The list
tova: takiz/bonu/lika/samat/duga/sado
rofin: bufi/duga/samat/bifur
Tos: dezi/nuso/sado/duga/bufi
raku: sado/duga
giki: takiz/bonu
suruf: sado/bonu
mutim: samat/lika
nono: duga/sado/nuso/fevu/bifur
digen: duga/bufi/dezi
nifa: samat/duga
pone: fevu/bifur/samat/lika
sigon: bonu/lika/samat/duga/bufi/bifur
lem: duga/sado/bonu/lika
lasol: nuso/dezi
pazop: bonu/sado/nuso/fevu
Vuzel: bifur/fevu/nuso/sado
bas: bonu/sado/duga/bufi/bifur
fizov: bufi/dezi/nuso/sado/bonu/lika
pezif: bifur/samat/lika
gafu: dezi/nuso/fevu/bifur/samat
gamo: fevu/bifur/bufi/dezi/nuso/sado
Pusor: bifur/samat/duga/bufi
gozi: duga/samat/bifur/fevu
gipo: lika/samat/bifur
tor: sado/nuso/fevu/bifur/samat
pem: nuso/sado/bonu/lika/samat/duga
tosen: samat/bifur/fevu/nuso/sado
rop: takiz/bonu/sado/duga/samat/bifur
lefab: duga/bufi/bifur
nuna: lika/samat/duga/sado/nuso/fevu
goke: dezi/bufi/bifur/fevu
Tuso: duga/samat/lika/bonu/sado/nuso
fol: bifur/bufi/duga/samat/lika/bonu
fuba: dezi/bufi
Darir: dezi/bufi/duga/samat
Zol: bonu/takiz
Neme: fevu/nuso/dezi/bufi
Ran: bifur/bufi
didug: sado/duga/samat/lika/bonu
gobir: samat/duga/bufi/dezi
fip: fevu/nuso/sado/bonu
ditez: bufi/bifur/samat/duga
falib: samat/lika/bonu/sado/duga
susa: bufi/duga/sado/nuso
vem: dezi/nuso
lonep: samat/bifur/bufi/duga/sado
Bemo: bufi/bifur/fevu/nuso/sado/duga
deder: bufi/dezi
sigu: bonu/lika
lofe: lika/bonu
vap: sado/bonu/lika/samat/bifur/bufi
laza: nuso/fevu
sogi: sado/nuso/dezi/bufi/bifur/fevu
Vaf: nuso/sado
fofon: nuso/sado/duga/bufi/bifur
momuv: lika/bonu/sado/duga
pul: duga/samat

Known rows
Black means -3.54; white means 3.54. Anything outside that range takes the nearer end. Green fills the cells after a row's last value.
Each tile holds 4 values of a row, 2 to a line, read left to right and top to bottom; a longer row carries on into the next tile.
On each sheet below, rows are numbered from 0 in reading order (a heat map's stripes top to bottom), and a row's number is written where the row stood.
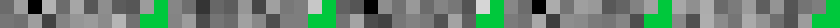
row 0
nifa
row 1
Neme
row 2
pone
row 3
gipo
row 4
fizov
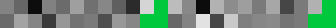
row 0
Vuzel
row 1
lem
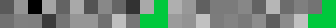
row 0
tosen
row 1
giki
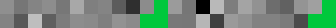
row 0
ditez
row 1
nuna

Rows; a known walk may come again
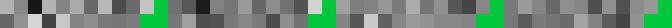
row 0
nono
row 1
gamo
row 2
rofin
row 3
fuba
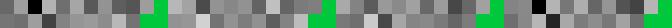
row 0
nifa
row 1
rop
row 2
digen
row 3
gozi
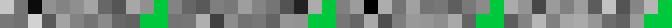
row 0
momuv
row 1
Ran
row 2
falib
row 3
sogi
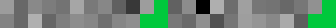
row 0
Bemo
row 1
mutim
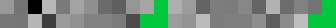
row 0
nuna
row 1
giki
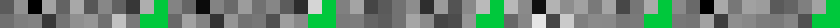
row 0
tosen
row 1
Vuzel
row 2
gafu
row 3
lem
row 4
gipo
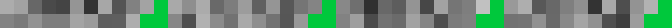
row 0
lasol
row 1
fizov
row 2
Neme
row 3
Tos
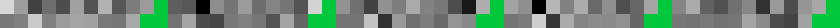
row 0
pem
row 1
pone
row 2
fol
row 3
Tuso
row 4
vem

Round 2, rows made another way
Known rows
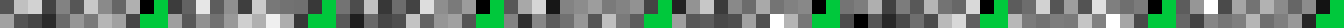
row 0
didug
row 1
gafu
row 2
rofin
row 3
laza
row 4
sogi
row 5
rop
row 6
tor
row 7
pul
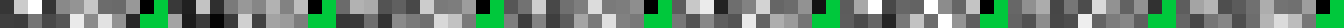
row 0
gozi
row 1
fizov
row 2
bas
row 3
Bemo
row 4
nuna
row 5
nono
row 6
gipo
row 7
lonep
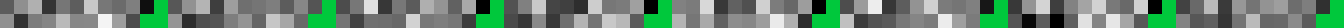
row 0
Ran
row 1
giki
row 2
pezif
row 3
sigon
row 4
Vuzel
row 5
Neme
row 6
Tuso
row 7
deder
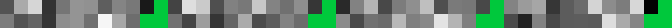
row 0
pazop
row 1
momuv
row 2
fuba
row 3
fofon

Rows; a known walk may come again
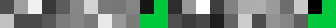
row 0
Neme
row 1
lem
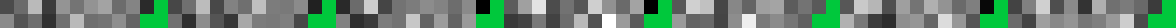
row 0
deder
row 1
ditez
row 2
mutim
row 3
lefab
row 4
lofe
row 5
suruf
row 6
Darir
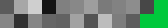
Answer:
laza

